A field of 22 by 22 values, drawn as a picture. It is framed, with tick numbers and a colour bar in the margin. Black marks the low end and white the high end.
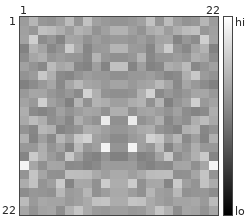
No single row or column stands out from its neighbours. Fine speckle covers the field. No seam splits the table. No regular stripes run through it. The values are skewed, with a long tail toward high values. The left and right halves mirror each other.
